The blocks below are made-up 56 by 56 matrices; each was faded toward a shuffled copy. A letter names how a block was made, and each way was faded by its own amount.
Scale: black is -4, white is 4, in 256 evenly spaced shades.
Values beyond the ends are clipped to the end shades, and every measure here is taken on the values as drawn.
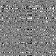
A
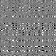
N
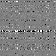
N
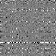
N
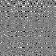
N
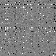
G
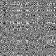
A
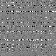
N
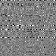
A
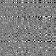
N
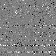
G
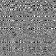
A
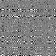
N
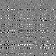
N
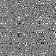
G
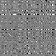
N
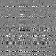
N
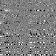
N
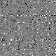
G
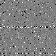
G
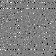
G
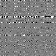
N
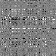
N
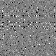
G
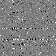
G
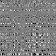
N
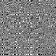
A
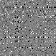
G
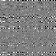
N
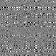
N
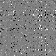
G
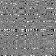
N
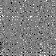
G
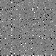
G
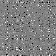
G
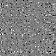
G
